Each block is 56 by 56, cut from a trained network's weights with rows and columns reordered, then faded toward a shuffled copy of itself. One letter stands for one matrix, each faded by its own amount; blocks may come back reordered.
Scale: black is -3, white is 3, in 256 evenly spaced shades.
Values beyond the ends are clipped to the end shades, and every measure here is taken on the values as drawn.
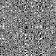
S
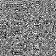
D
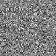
D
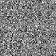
D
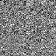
D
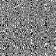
S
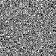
D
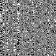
S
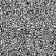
D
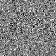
D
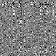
S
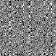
S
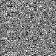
D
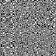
S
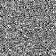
D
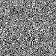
D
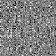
S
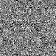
D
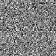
D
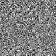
D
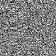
D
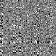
S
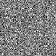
D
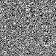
D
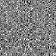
S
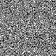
D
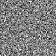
D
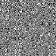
S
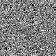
D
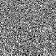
D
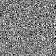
D
